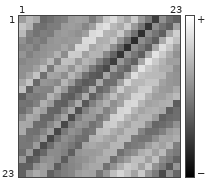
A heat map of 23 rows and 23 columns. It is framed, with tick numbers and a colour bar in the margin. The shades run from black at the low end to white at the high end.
On average the colour sits 60% of the way up the scale. The grain runs diagonally up to the right. The values follow a bell shape. No row or column stands out.
